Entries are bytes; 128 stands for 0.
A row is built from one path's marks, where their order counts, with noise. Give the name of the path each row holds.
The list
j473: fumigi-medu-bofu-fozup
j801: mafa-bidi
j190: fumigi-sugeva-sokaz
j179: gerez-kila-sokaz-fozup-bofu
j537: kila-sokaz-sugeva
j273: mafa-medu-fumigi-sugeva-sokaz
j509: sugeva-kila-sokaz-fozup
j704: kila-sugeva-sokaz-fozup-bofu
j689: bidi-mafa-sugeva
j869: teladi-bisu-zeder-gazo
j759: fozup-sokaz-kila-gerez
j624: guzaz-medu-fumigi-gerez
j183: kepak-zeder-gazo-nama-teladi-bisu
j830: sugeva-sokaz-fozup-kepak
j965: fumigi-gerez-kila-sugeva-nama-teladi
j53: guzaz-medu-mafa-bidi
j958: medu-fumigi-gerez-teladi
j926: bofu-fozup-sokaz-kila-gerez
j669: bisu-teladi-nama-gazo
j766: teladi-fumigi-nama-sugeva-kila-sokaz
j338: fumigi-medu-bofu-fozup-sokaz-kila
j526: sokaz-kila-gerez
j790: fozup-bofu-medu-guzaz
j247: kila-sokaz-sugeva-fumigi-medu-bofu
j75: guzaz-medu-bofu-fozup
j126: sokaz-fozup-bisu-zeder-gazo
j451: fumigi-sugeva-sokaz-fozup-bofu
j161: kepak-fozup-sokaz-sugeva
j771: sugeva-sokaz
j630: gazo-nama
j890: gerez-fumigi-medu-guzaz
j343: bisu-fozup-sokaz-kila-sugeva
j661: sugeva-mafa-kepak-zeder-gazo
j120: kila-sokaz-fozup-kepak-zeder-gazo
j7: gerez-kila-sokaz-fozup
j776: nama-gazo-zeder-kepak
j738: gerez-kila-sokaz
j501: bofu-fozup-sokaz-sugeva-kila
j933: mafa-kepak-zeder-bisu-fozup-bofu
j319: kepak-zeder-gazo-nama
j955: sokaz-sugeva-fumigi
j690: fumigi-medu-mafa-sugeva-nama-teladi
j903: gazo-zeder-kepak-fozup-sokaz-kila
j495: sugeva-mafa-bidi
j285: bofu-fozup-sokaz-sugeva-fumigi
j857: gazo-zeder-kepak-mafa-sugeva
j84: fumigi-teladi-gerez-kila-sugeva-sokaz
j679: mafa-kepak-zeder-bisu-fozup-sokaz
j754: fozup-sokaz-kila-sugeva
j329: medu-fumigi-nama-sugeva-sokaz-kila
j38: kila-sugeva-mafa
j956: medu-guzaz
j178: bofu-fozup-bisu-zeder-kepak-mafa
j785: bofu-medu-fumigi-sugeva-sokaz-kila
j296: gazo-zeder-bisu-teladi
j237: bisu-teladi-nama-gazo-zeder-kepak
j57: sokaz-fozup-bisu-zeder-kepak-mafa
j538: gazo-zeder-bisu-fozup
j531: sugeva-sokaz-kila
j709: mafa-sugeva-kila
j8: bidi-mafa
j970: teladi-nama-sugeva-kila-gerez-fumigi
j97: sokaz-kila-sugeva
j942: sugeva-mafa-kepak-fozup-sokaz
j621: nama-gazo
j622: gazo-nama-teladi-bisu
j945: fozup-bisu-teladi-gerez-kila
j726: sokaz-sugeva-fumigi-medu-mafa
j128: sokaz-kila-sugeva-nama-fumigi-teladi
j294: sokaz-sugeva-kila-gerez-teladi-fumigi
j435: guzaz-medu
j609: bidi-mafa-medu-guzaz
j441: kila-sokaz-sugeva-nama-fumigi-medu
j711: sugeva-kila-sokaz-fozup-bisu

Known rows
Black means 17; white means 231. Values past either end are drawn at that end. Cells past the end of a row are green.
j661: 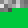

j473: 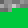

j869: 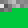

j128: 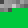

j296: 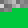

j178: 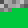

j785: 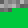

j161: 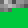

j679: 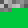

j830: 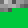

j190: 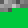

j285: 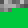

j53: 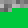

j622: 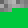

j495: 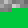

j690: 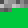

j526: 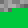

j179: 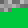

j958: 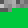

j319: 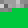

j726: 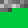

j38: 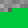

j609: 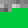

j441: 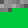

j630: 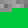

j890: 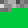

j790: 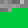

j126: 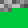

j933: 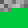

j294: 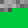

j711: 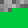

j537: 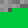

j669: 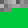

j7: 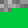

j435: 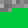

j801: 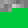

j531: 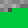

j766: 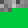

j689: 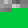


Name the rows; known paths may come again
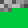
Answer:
j57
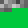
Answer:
j273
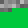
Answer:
j785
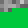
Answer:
j501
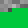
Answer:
j97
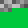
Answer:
j126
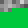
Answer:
j926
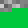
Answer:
j538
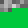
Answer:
j451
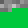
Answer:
j473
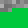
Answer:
j435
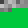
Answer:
j965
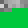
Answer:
j183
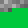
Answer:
j771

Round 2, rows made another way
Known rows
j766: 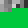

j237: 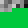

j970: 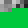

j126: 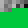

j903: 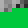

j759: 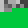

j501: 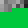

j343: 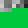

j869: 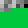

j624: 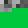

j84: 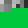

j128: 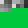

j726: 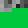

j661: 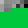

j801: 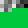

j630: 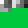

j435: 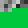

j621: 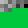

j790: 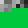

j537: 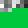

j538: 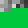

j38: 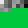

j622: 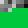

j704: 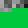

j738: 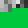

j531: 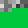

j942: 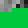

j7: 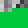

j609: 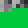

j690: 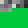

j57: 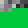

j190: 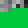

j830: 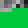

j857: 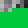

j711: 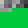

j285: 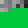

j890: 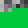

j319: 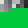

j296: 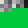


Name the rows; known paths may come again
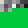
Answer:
j495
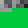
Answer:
j179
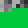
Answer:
j609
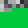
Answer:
j526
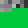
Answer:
j273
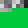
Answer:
j97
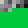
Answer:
j183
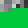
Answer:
j766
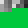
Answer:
j319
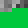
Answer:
j785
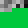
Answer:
j776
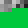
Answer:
j970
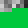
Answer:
j754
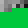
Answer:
j120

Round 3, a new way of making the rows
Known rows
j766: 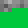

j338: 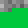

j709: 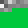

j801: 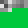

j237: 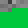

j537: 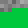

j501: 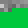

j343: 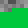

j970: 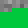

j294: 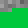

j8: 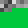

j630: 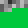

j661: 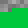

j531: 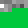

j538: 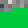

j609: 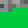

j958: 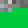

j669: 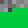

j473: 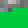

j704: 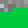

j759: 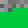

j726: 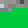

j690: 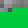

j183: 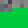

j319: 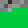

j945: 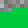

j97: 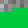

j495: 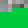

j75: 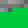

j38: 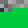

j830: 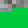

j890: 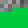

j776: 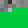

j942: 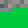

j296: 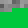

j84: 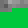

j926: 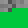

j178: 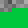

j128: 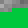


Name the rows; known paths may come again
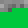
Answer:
j451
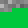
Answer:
j329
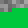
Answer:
j120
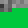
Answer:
j622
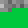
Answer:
j338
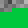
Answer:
j178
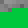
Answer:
j965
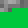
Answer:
j473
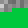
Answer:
j97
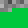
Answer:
j57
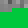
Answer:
j711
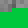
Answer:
j285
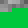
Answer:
j509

